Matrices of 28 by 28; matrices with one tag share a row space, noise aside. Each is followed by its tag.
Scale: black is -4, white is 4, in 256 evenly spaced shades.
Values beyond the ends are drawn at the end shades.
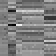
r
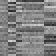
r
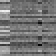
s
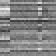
s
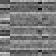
s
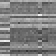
s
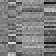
r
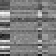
s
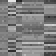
r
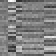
r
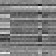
s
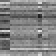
s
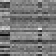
s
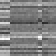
s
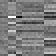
r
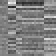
r
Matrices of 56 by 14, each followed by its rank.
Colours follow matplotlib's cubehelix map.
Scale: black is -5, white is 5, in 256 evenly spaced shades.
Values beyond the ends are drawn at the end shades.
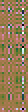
two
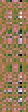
two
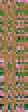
three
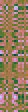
two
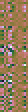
two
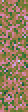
full rank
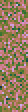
full rank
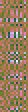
two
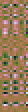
two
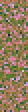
full rank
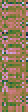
three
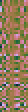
two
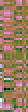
three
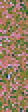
full rank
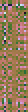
three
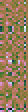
three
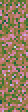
full rank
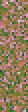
full rank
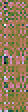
three
